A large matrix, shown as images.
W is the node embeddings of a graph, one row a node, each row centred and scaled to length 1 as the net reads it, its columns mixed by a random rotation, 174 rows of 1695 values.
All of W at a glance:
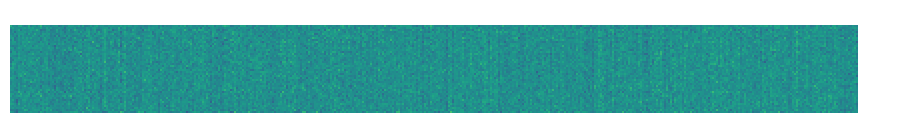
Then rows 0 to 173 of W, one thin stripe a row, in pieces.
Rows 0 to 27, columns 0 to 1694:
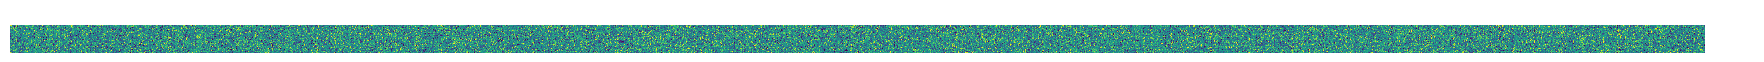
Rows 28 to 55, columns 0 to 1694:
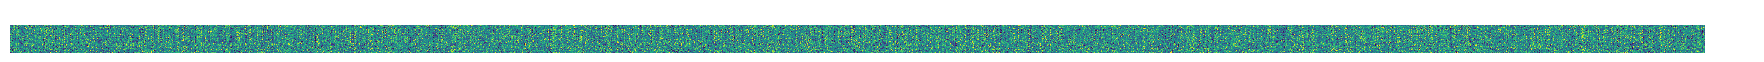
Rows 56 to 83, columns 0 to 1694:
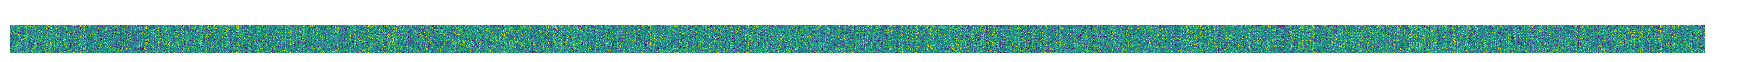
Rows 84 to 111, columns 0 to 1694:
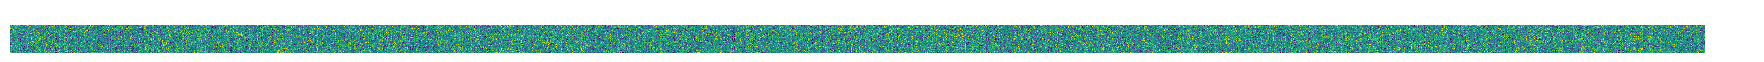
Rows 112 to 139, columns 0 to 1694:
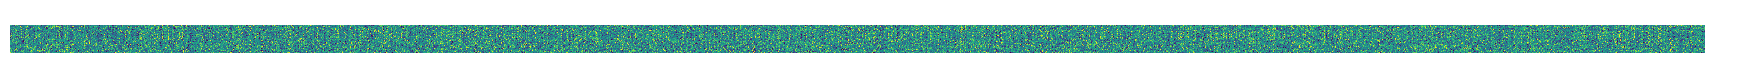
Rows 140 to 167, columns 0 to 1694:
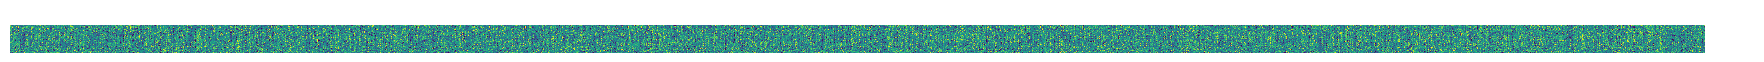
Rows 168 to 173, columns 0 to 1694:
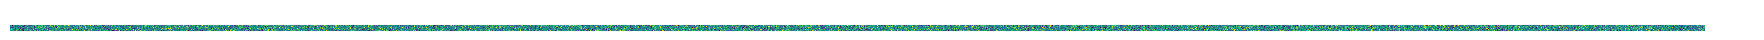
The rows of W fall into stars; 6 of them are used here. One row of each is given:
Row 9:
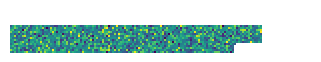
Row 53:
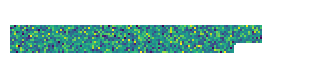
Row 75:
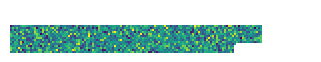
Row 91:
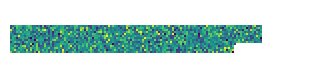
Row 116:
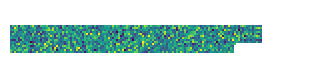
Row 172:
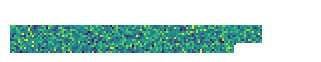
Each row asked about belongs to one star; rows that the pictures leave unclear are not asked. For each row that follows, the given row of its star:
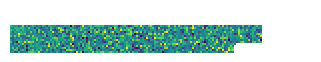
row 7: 172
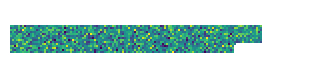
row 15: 53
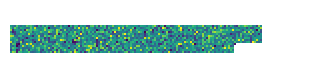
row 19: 91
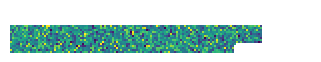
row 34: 75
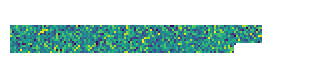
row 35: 91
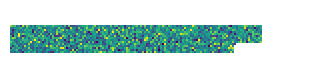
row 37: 172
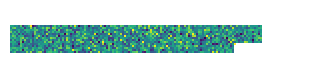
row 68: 75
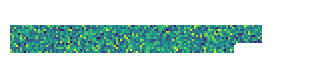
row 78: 75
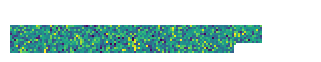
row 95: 53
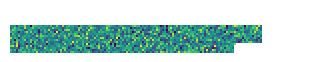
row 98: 53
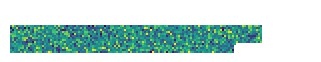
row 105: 75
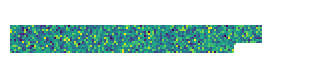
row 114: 116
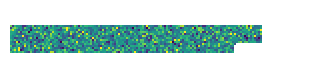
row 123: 9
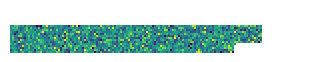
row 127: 91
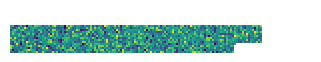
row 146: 53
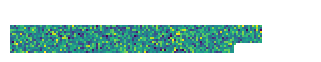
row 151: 53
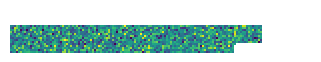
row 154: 116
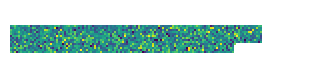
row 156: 116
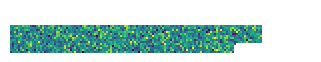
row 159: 172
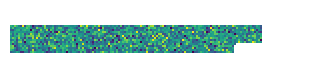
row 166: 172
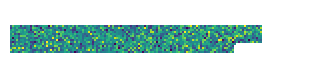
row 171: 116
